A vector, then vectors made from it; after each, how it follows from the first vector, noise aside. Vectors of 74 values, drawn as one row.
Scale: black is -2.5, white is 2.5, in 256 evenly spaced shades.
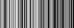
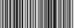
sign-scrambled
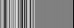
partly zeroed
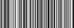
sign-scrambled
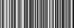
sign-scrambled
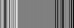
partly zeroed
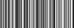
sign-scrambled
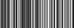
sign-scrambled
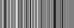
partly zeroed
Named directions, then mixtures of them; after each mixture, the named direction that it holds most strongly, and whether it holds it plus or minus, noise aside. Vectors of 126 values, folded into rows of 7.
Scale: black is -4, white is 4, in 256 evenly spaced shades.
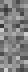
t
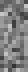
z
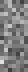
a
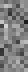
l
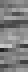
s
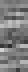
s, minus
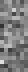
a, plus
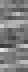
s, minus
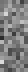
a, plus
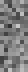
a, minus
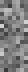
t, minus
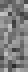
z, plus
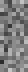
a, minus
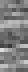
s, minus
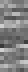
s, minus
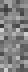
t, plus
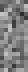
z, plus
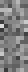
t, minus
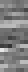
s, minus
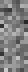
t, plus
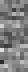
s, minus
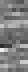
s, minus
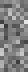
l, minus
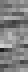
s, plus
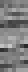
s, plus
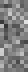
l, minus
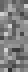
z, plus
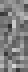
z, minus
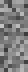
t, minus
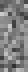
z, plus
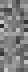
t, plus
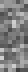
z, minus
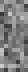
z, minus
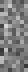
a, plus
